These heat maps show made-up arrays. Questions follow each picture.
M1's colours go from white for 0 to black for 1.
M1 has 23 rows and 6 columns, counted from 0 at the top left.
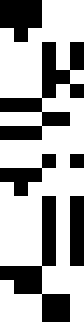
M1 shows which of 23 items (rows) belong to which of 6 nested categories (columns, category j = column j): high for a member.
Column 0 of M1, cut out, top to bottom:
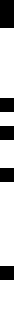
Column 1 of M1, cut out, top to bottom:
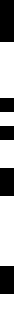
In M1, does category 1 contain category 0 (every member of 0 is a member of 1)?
yes
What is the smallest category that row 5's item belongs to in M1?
4
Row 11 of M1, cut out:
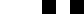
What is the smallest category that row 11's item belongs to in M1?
5
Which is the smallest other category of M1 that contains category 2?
1
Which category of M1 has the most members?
3
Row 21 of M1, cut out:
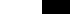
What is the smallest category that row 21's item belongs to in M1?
4
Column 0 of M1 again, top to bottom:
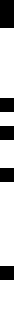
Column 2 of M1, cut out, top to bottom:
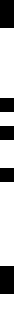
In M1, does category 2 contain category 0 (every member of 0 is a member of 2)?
yes
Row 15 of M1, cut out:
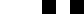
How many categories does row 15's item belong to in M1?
2
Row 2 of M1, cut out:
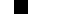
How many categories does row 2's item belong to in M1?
1
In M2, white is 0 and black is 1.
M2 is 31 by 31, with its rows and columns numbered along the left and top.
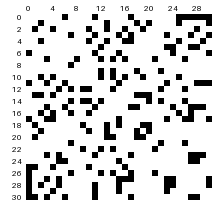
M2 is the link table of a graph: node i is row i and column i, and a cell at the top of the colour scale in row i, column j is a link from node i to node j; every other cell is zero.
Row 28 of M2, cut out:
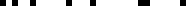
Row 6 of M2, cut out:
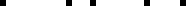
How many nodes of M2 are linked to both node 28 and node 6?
5
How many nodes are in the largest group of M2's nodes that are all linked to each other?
4
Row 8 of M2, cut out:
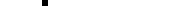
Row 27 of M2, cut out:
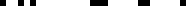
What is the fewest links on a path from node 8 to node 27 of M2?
3
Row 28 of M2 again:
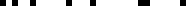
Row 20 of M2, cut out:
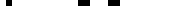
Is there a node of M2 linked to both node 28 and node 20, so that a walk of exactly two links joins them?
no
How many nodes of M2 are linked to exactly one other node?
1
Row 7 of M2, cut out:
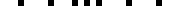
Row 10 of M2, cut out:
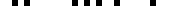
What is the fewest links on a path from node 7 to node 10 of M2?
2
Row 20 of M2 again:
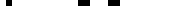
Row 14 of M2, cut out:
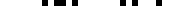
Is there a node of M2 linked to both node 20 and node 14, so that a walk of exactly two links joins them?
no
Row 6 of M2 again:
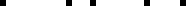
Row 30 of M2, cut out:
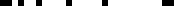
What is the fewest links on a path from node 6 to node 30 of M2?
1
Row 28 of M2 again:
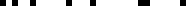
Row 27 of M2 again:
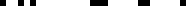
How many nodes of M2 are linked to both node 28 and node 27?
6
